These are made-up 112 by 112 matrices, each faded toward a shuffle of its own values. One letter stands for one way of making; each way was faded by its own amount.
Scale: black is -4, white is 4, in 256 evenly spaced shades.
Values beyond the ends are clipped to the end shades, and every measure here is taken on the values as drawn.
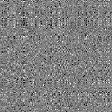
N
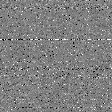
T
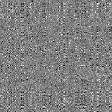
N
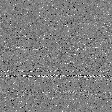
T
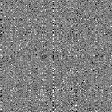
N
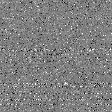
T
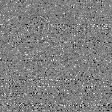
T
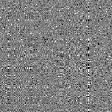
N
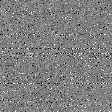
T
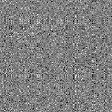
N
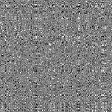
N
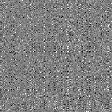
N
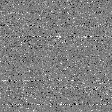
T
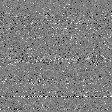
T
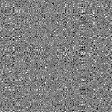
N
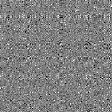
N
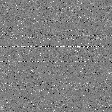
T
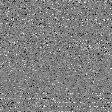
T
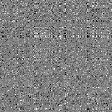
N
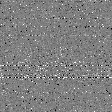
T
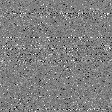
T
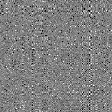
N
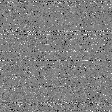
T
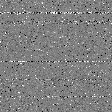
T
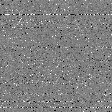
T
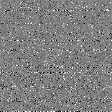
T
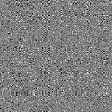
N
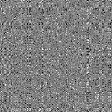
N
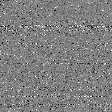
T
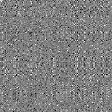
N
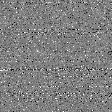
T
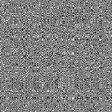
N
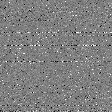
T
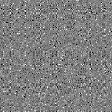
N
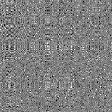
N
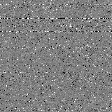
T
